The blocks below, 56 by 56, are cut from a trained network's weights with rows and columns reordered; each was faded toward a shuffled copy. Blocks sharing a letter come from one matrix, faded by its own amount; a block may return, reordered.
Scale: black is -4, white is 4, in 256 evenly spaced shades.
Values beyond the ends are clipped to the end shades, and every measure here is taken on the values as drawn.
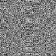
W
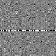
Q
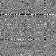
Q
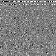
Q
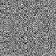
W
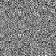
W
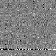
Q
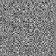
W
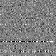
Q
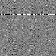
Q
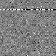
Q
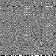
Q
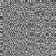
W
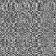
W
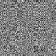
W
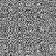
W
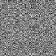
W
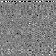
Q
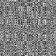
W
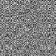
W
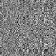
W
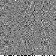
Q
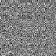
W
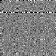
Q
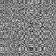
W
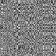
W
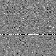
Q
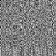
W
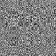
W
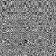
W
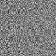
W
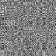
W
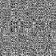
W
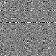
Q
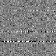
Q
